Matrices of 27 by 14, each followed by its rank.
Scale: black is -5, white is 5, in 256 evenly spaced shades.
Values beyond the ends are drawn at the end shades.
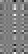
one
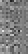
three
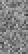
full rank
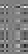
one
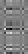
one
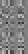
two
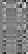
two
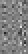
three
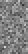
full rank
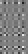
one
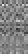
three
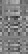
two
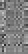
three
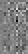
three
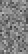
full rank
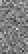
full rank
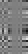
one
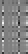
one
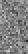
full rank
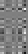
one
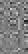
three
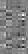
two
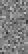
full rank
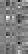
two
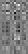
two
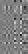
two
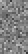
full rank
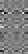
two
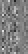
three
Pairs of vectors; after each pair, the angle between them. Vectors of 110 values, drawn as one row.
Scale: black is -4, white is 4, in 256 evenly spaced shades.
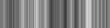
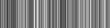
partly aligned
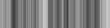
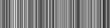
partly opposed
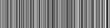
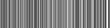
nearly opposite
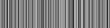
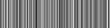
nearly opposite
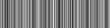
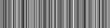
orthogonal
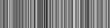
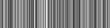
nearly opposite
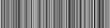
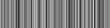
nearly parallel
